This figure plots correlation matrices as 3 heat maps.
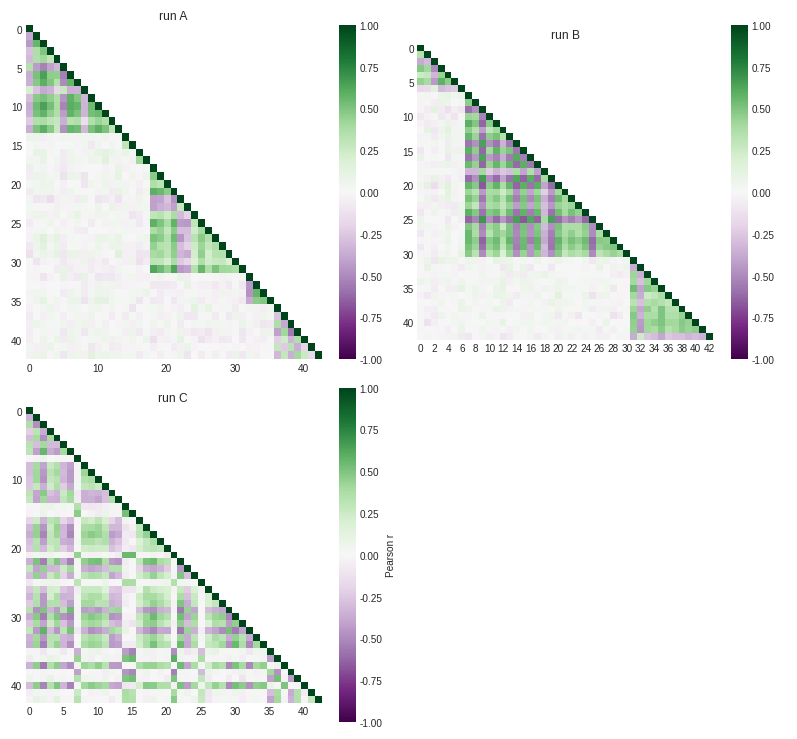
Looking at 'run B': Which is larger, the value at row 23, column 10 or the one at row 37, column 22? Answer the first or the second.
the first
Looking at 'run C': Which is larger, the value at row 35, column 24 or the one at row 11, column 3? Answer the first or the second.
the second
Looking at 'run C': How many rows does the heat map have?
43
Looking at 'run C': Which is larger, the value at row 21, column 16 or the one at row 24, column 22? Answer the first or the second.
the second
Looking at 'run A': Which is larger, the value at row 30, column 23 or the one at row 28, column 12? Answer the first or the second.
the second
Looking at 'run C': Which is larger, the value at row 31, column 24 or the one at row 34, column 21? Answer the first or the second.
the first
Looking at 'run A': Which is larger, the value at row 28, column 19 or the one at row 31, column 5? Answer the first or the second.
the first
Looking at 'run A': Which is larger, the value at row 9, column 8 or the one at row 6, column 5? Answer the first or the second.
the first
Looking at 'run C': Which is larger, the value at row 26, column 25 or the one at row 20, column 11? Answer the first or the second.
the second
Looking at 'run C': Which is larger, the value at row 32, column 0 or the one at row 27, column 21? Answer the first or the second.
the first
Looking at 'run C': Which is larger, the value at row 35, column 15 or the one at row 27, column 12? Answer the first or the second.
the second
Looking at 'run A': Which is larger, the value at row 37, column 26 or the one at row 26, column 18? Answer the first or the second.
the second
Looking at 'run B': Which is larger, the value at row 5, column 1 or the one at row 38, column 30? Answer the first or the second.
the first
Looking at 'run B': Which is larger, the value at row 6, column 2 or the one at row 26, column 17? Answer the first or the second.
the second
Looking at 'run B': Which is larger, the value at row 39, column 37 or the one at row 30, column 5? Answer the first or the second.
the first
